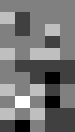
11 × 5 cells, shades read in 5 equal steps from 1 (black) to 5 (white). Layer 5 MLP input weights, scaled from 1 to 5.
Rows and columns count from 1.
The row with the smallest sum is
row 11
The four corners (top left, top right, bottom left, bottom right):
3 3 2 2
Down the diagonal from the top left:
3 2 3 2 3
